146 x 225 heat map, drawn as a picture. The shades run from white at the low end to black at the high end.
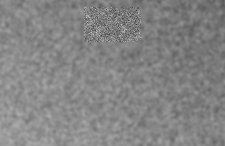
Values change most from cell to cell in the top middle. Values rise toward the top right. An odd patch, rougher than its surroundings, sits in the top middle. The field is mottled with small blotches.
